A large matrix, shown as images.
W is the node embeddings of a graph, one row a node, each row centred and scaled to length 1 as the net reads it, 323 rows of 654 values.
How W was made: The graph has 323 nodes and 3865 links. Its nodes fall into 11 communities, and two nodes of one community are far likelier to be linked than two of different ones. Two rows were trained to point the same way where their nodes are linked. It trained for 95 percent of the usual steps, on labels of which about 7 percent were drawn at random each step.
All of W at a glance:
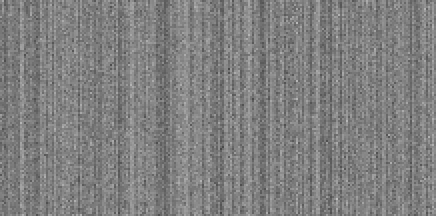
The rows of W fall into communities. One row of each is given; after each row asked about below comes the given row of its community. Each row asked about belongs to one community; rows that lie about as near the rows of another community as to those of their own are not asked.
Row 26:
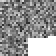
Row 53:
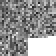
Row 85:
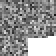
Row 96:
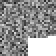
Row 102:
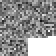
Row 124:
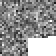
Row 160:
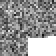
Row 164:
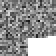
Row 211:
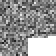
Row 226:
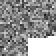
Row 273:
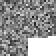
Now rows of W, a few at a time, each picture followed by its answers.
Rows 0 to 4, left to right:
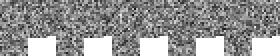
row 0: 226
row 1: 160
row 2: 85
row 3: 26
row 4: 102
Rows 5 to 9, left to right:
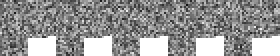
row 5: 85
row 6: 85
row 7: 102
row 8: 85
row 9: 160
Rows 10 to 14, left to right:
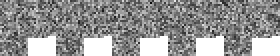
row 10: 160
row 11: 273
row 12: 160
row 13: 226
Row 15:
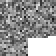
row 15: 26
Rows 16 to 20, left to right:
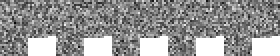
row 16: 273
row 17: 160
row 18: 273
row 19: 273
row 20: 124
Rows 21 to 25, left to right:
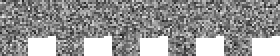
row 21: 273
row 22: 160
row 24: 53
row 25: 273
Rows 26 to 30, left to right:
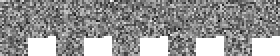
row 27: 160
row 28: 102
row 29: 211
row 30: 102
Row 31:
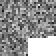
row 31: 226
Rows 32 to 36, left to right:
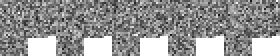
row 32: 273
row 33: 96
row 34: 226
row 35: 273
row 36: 160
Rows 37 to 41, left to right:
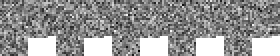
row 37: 85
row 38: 124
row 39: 124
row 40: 102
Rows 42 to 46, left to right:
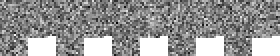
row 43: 26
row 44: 124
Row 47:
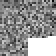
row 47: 85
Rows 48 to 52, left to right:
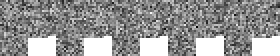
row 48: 160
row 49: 273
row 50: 96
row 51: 273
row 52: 85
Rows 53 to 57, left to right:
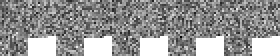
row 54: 26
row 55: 96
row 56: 102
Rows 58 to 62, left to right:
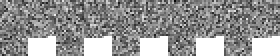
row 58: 124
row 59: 226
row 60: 226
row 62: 226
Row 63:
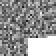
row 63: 53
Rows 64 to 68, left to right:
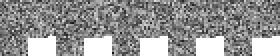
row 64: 124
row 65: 164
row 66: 96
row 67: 26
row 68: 102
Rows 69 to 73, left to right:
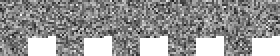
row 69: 102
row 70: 26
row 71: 96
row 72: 211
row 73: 96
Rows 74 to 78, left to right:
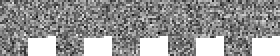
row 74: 96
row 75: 273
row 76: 226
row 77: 85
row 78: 211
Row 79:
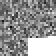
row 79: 53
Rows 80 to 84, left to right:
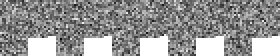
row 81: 164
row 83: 124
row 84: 102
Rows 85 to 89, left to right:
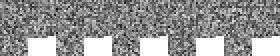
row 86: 102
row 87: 102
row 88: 85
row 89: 226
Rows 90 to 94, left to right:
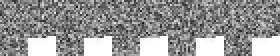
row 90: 85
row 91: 211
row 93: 102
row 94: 85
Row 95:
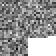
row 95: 53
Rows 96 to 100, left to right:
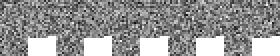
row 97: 102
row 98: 160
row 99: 102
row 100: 226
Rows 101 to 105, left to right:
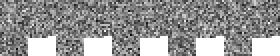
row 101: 85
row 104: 85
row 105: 26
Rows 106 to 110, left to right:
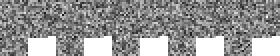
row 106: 226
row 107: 160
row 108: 53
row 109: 160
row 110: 160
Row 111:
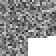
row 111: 164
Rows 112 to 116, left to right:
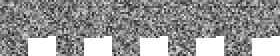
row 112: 96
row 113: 164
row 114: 102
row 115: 211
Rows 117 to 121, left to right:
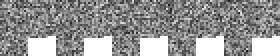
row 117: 160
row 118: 85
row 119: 124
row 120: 53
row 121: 85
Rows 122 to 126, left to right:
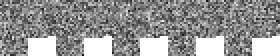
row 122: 96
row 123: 273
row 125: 160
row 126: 96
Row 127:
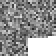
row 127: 160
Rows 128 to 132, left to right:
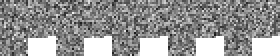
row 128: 53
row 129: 26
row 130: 85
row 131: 226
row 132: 164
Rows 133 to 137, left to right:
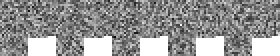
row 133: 226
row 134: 96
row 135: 160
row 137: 85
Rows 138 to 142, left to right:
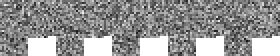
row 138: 26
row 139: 124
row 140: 53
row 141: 124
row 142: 164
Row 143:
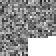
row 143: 226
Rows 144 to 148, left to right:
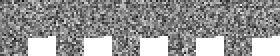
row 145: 53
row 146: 96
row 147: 164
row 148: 273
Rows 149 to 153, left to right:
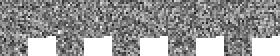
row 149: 226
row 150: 164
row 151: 102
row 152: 226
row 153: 85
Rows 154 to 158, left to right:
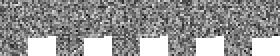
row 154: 53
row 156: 85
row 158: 102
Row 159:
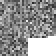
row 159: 85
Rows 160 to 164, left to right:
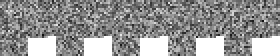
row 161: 96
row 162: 53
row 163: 102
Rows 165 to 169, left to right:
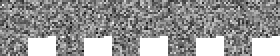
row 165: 160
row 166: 85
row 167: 53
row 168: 85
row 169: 102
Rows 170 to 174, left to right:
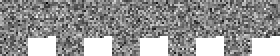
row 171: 226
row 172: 26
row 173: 102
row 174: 226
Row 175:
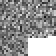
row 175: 53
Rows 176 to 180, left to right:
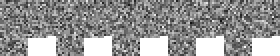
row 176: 53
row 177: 124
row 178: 102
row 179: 273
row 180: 53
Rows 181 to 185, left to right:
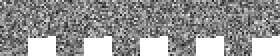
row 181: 211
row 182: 53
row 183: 273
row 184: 211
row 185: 96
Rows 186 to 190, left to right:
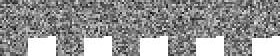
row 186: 26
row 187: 226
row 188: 160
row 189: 85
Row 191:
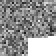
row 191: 164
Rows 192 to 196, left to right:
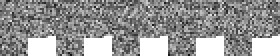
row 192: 53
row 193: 53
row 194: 102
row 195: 160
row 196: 96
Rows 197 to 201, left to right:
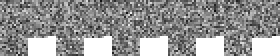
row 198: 26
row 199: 273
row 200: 160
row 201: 102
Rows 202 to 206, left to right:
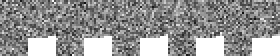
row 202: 211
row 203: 273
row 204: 160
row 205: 160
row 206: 211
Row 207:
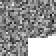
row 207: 211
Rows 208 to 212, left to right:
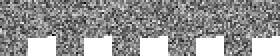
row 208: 53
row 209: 164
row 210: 124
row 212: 226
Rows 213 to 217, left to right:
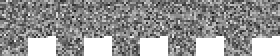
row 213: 226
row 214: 96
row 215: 96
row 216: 102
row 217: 102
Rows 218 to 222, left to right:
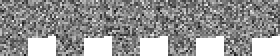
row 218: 211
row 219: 211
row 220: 26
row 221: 226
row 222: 124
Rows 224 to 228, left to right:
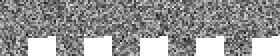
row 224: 96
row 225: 53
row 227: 211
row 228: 124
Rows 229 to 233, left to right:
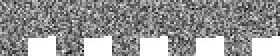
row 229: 273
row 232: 211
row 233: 26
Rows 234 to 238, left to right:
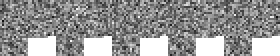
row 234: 53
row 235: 53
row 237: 53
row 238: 96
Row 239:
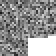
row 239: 211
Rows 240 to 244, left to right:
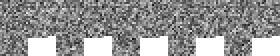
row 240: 164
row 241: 226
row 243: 85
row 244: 96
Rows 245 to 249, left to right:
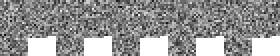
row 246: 226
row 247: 211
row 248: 96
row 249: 273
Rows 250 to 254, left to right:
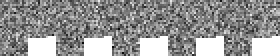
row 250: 85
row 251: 211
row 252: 226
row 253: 164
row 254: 53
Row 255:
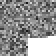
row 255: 53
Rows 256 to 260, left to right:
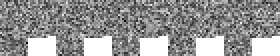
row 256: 211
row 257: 96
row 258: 85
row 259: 164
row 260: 226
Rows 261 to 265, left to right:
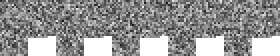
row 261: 102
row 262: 96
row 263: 53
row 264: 26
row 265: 53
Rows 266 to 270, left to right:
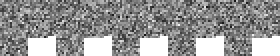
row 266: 96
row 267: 102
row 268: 164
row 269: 160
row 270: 26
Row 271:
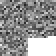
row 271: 26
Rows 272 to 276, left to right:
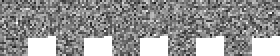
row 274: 211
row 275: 160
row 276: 26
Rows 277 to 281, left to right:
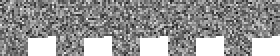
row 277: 96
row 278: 226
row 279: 124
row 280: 124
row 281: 96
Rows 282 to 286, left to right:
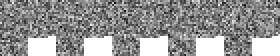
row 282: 160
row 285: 53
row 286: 85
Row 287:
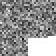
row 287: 102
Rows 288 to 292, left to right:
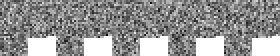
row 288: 85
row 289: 273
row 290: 102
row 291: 96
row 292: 273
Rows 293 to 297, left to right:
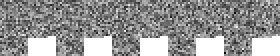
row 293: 226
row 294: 102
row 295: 226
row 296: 26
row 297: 273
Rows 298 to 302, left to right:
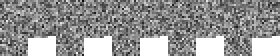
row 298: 26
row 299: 226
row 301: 164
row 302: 96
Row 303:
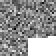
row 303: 26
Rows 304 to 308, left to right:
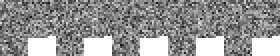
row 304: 53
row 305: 124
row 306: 53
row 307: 96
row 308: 124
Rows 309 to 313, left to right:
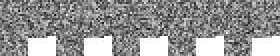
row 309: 226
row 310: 26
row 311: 124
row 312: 53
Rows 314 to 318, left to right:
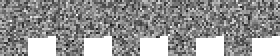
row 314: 164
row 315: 53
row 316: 102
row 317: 164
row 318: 226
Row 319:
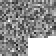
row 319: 53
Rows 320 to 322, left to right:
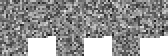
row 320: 226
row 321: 85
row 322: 160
